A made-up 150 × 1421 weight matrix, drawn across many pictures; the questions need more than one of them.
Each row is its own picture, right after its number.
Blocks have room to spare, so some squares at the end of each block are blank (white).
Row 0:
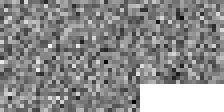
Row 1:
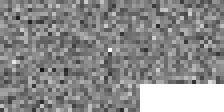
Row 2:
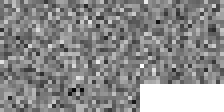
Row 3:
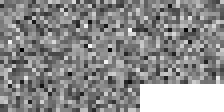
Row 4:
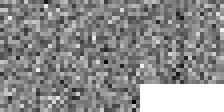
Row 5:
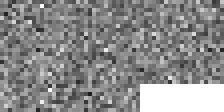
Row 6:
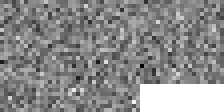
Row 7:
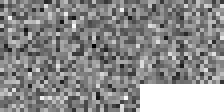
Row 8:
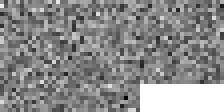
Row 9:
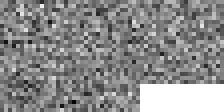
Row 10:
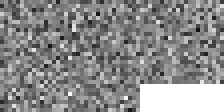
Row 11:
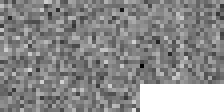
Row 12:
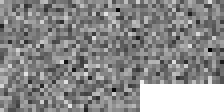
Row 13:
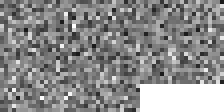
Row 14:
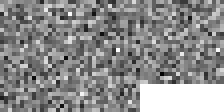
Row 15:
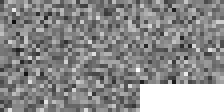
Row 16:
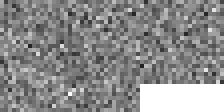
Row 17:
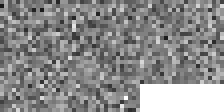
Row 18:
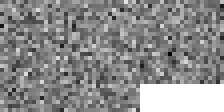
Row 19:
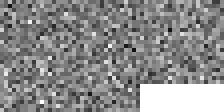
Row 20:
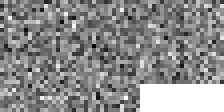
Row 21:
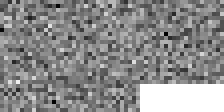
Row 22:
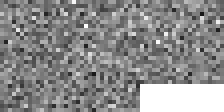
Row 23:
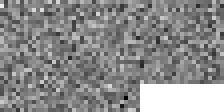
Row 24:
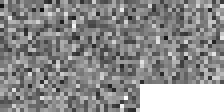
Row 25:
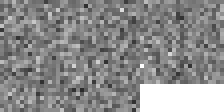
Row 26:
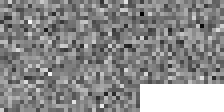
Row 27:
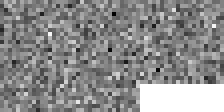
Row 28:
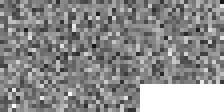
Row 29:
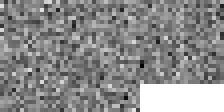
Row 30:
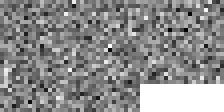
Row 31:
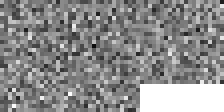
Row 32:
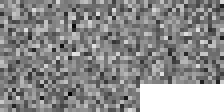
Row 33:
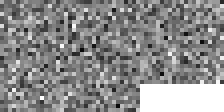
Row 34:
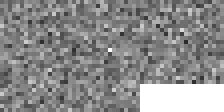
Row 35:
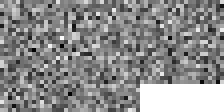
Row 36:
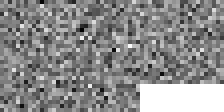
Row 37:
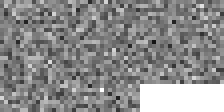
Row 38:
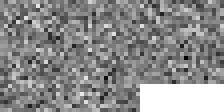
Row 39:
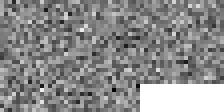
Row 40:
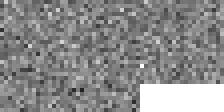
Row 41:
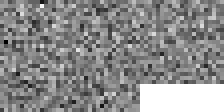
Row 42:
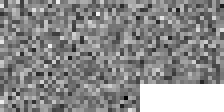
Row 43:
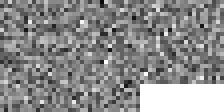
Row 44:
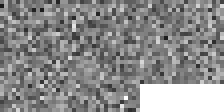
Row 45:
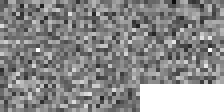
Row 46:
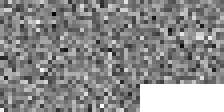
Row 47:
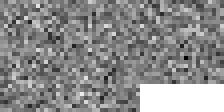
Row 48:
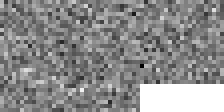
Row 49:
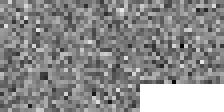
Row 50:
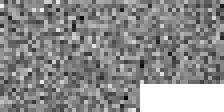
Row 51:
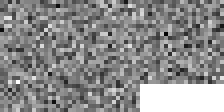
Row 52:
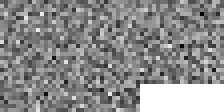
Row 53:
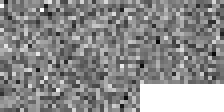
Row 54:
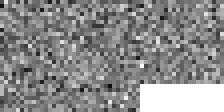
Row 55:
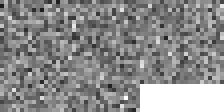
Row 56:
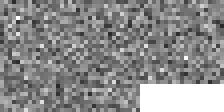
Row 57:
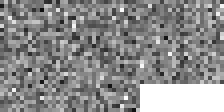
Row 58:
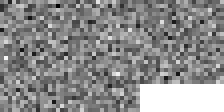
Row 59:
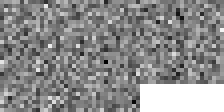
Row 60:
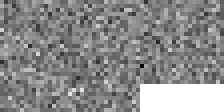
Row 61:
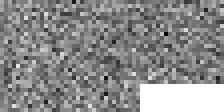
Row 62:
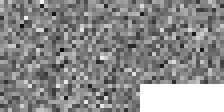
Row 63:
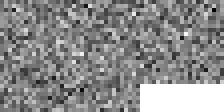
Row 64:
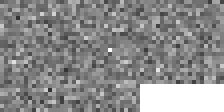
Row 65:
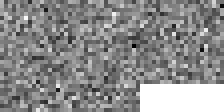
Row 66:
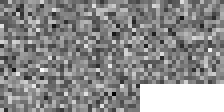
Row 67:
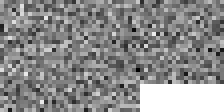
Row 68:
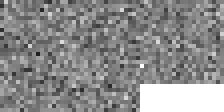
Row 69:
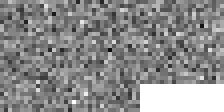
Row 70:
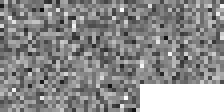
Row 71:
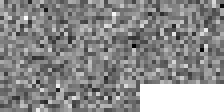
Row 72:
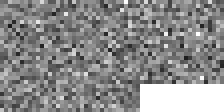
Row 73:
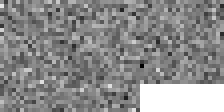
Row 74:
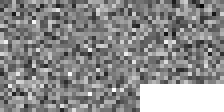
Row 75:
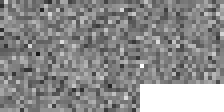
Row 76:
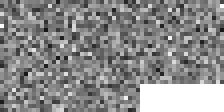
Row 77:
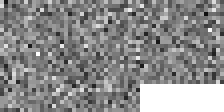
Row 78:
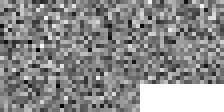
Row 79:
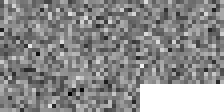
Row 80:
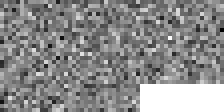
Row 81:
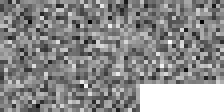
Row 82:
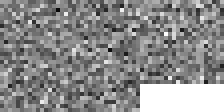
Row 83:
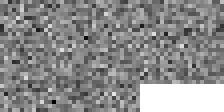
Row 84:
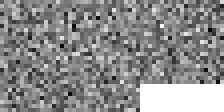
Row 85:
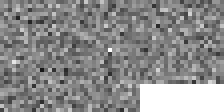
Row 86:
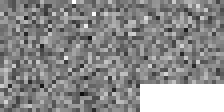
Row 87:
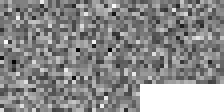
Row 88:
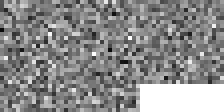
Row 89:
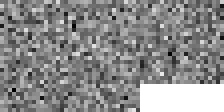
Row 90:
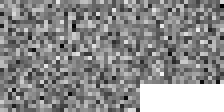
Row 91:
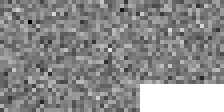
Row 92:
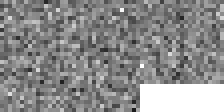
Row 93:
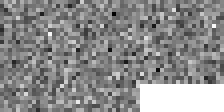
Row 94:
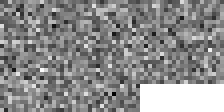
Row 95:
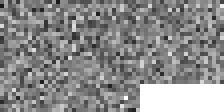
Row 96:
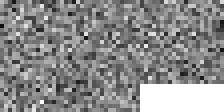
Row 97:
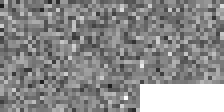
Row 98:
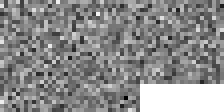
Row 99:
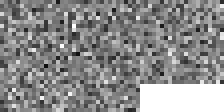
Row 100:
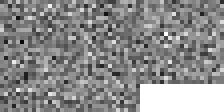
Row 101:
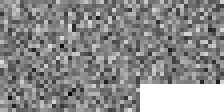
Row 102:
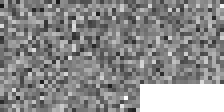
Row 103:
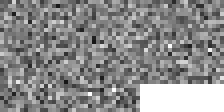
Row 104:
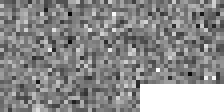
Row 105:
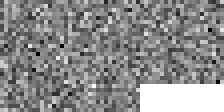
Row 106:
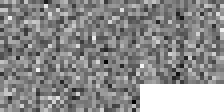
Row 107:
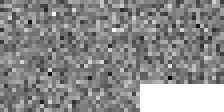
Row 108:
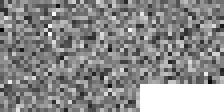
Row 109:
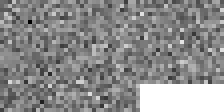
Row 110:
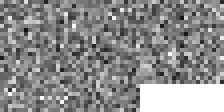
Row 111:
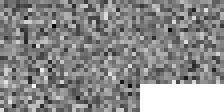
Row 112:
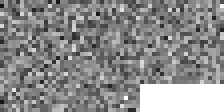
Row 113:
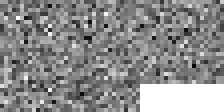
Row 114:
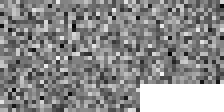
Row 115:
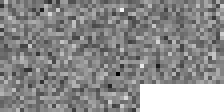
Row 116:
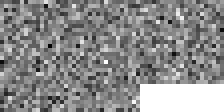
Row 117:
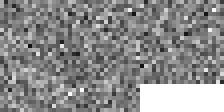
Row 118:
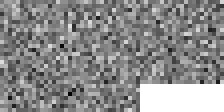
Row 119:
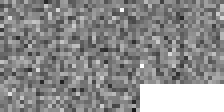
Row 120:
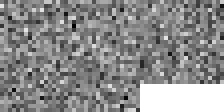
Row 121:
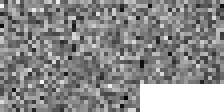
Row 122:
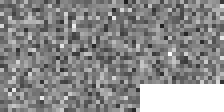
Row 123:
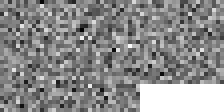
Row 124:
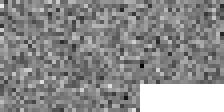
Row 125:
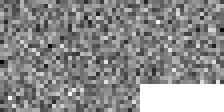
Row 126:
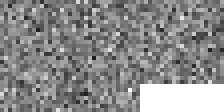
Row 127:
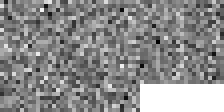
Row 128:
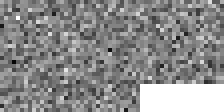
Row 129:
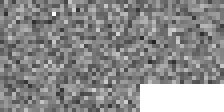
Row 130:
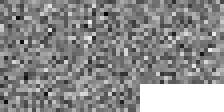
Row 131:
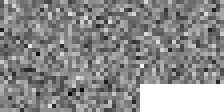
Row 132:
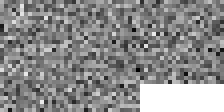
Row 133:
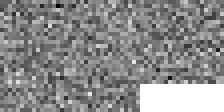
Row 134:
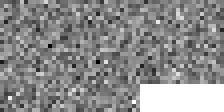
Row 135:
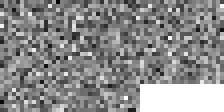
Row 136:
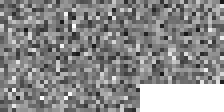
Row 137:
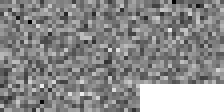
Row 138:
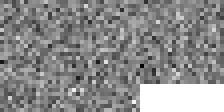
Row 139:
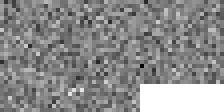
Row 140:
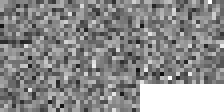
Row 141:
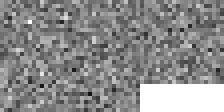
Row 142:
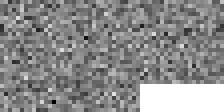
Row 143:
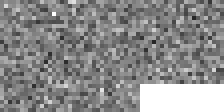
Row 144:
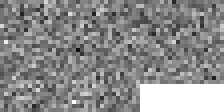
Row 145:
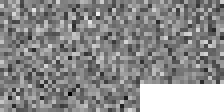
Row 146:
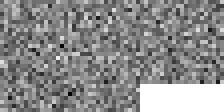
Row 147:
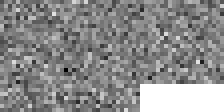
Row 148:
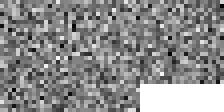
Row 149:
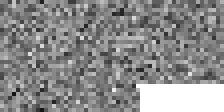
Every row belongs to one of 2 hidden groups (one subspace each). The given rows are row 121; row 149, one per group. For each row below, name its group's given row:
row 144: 149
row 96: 149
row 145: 121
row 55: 121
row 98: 121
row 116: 121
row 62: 149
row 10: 121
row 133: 149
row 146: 121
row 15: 149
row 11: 121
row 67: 149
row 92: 121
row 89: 121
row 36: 149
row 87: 149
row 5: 149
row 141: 149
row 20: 121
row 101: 121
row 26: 149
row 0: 121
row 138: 121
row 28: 121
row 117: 121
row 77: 121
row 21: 149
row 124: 121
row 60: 121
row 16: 121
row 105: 121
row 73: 121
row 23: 121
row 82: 149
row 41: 149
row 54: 121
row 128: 149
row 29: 121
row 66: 149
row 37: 149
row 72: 149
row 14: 149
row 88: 149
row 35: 121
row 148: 121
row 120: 121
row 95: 121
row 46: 149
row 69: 149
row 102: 121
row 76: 121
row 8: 121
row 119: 121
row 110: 121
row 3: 149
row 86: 149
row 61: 149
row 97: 121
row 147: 149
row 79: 121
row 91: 149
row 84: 121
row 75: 121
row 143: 149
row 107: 149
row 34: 149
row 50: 121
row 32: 121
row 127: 121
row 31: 121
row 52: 149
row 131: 121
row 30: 149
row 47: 149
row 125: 121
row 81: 149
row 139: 121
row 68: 121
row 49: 149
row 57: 121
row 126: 149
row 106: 121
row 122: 121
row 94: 149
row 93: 149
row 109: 149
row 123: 149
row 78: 149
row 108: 149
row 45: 149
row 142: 149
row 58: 149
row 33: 121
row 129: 149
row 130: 149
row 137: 149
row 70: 121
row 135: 121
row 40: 121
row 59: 121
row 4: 121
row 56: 149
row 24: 121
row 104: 149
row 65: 149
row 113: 149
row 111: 149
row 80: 121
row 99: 121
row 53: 121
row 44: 121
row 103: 149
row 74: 149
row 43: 149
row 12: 149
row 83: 149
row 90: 121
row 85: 149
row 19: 149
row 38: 149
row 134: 121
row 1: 149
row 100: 149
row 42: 121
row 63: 121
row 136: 121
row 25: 121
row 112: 121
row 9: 149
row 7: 121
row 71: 149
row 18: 121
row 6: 121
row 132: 149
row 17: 121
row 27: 149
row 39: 149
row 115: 121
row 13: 121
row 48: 121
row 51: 149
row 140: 149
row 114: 121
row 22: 149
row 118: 121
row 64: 149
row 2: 121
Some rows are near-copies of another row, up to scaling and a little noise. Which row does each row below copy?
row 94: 66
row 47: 38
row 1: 85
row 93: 27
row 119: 92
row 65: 71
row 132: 67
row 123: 36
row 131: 79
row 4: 106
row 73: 124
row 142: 83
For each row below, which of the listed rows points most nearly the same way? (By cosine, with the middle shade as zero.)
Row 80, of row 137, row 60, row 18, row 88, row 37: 60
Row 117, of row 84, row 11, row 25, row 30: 11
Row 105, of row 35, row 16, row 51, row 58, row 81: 35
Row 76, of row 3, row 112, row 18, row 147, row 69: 112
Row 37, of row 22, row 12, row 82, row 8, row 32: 82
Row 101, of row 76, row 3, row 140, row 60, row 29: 29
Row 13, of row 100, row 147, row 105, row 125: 125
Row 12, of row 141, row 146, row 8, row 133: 141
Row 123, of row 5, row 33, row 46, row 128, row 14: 14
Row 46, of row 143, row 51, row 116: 116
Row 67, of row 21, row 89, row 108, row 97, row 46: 21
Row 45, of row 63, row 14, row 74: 74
